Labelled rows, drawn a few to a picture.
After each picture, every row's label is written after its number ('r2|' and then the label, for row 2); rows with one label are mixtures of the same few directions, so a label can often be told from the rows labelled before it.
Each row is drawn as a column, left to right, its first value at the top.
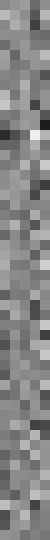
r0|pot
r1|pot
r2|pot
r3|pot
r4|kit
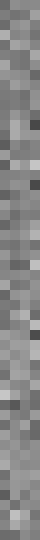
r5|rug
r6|pot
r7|pot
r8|kit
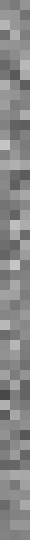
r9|rug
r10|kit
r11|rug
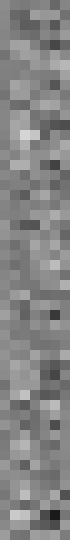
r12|pot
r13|pot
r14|pot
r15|kit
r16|pot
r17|pot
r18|rug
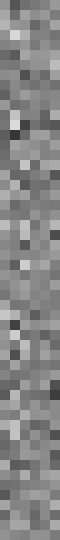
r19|pot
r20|kit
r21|kit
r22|pot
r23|kit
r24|rug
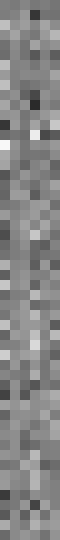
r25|rug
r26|kit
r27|pot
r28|pot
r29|kit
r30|kit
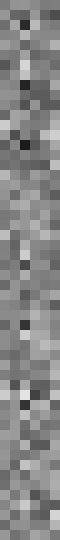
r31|rug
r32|kit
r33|rug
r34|pot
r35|pot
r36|pot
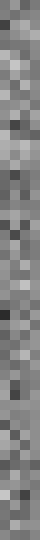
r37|pot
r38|rug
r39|rug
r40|kit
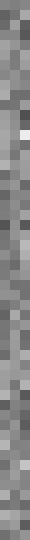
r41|pot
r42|pot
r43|kit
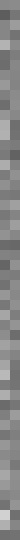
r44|pot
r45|kit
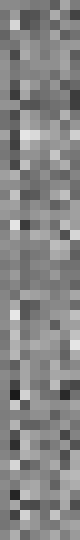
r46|kit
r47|pot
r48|pot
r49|pot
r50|pot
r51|kit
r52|rug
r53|pot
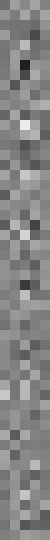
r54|rug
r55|rug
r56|rug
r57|kit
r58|pot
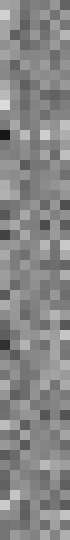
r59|pot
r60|rug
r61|pot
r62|rug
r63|kit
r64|pot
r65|kit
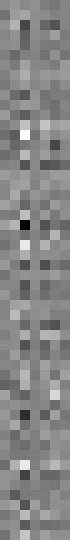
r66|kit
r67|pot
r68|kit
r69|pot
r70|kit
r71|rug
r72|kit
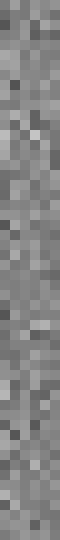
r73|pot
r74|rug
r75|kit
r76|kit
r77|rug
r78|kit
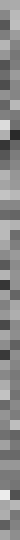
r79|rug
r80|pot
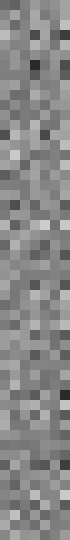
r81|kit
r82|kit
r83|pot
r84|rug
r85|kit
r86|kit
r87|rug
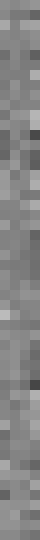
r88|pot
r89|pot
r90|kit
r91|kit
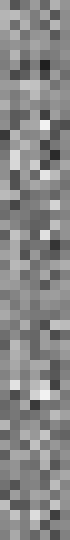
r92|pot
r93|kit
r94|rug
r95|pot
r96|rug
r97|kit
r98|kit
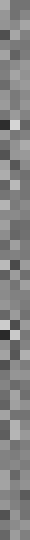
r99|kit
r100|kit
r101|rug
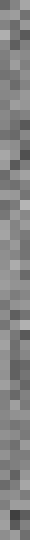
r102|kit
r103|pot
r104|kit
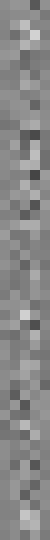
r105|kit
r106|rug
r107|pot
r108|kit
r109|kit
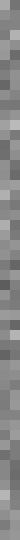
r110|rug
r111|kit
